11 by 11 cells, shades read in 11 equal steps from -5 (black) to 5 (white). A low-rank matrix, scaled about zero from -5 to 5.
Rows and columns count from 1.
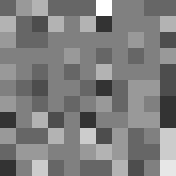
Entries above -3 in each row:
11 10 11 11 11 10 10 8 11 11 10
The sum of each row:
2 2 -2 0 -1 -8 -3 -7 5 6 1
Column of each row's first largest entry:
7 1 1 5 7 9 1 3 6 11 11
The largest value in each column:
2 1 3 2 1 3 5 2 1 1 4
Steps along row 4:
same same same up down down up down up up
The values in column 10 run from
-1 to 1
